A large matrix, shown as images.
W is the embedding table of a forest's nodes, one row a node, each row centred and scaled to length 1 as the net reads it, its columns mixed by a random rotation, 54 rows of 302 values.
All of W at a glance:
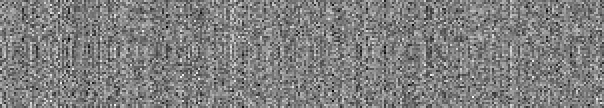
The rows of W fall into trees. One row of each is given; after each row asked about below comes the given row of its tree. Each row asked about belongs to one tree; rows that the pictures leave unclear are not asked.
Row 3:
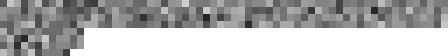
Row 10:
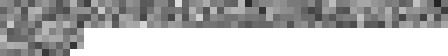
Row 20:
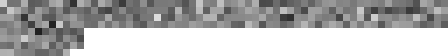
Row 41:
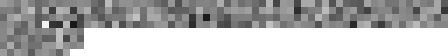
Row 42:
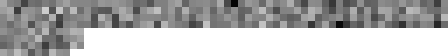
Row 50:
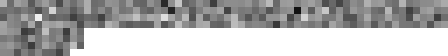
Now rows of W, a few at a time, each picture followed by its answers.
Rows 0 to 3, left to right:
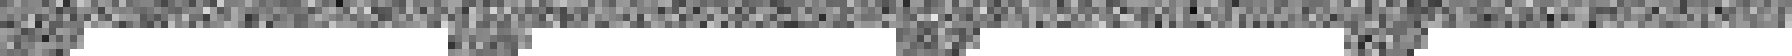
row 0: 3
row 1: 42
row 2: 50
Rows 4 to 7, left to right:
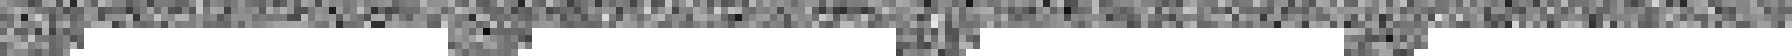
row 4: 20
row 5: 20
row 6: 20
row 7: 3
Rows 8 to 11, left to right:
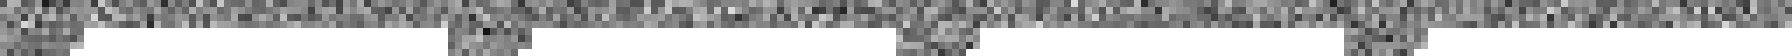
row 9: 20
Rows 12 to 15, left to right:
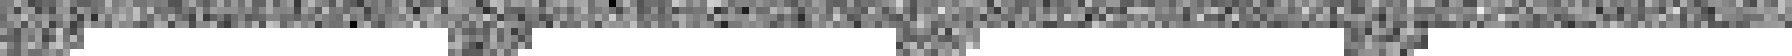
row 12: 41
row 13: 50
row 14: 42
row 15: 41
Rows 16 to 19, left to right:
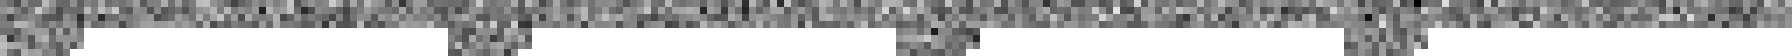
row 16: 10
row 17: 41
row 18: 20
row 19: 20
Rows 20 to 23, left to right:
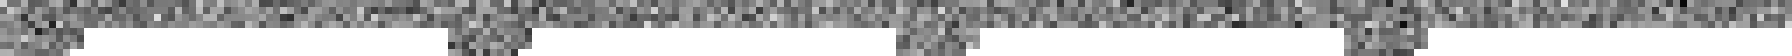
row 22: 42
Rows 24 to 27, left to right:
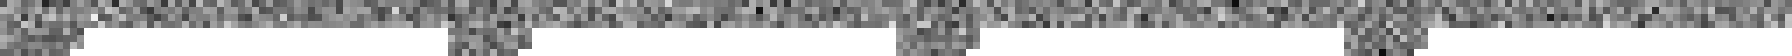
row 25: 3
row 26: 3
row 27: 3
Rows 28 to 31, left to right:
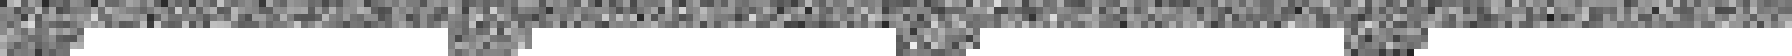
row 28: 3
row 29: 42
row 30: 20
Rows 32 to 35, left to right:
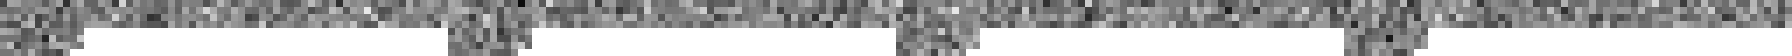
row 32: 3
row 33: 20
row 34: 42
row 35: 3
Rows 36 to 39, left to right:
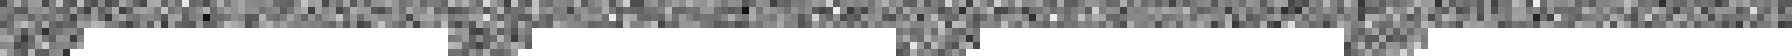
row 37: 50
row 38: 20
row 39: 42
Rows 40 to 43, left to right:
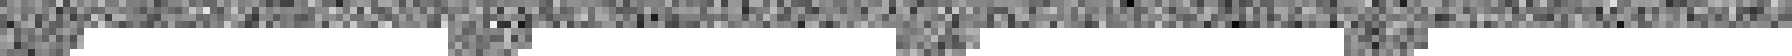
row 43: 50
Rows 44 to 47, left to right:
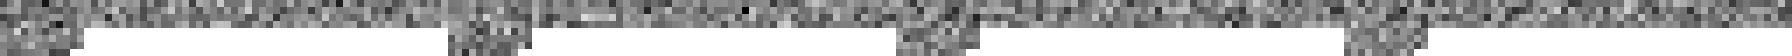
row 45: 50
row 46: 10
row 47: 10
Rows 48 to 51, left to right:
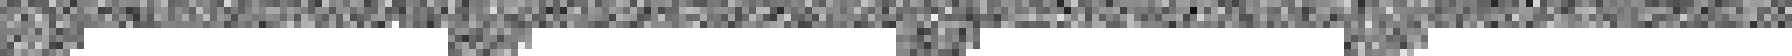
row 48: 20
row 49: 42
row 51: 42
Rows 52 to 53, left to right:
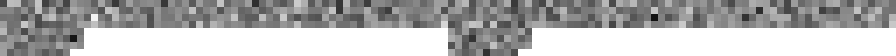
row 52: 3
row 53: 3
